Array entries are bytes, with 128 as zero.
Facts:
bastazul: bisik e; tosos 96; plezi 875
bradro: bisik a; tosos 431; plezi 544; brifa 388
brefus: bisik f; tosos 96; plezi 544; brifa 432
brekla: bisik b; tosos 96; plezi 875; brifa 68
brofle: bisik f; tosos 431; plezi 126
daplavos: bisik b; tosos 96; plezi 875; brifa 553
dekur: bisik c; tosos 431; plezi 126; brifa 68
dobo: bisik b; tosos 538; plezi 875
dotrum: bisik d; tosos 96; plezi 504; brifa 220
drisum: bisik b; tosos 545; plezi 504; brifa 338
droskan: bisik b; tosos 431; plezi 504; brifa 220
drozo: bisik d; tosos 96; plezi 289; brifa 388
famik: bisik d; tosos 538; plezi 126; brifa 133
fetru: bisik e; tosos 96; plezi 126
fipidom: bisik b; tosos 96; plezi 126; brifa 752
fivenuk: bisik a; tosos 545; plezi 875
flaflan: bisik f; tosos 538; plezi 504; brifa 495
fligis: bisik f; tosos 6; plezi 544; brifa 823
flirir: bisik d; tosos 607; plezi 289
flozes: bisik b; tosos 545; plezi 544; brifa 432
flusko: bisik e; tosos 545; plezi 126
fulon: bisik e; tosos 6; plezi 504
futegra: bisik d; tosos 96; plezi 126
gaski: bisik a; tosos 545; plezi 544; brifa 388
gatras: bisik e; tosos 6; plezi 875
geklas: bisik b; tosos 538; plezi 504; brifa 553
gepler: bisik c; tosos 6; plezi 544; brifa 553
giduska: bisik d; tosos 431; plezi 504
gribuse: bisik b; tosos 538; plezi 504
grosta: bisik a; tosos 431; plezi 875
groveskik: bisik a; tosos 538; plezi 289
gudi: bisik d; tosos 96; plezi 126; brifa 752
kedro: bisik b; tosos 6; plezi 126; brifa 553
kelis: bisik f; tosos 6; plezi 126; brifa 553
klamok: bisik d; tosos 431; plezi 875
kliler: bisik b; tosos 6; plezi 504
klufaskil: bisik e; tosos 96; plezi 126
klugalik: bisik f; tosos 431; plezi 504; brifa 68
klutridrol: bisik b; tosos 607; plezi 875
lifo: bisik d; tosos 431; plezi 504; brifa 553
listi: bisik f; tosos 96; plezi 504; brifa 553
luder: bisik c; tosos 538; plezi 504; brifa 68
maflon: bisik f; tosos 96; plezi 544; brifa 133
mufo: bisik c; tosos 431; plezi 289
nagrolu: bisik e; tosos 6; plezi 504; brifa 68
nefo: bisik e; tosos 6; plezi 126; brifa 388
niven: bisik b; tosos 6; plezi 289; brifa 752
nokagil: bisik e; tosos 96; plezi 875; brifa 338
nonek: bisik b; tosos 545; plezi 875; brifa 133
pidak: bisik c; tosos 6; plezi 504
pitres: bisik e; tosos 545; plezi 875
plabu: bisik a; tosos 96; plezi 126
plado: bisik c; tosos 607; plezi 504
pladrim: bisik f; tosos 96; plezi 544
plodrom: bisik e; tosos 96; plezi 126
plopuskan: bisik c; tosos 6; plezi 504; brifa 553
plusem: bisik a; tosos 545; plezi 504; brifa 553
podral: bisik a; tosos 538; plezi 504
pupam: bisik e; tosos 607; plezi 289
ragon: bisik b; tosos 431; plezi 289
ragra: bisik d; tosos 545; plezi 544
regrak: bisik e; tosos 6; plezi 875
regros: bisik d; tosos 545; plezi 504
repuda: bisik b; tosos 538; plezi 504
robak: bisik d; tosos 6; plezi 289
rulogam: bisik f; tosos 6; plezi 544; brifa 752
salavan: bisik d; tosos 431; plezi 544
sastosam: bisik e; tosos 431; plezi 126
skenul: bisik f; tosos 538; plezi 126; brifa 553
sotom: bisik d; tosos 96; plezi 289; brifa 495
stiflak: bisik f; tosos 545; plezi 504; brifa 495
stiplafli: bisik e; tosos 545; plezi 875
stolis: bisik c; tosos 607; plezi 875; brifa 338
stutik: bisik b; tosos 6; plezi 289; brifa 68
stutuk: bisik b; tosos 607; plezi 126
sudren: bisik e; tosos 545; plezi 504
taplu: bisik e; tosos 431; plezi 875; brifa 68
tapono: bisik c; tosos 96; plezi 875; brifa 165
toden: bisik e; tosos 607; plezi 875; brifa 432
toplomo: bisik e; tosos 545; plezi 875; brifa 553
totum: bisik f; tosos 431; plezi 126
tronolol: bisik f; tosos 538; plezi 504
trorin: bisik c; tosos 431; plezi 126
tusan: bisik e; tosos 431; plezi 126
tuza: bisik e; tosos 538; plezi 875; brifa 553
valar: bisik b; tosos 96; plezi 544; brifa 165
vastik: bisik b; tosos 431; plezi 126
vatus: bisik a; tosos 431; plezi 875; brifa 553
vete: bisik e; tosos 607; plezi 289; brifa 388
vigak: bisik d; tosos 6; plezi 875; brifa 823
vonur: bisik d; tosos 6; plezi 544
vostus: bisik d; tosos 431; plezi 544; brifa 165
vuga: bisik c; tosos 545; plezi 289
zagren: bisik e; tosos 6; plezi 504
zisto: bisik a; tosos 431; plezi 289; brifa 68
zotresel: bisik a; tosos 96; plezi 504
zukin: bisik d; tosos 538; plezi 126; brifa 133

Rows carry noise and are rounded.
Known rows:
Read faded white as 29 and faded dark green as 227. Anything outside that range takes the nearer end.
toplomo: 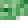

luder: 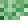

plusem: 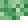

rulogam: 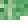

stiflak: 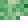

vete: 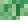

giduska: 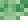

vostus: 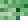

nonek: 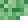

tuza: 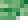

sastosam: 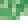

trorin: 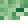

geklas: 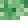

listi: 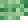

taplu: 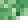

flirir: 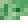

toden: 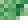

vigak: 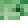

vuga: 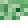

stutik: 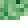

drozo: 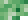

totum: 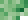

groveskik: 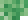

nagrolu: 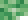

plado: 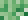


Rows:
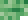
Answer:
dobo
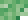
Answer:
fipidom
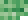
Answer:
klutridrol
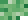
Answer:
drisum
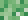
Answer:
pidak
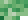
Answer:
sotom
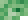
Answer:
robak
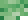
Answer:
dotrum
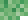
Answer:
kliler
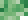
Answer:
lifo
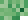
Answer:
plabu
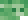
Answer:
kedro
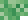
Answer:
podral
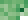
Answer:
vastik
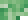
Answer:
gudi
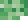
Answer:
kelis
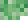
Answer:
droskan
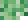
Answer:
plopuskan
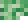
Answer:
gepler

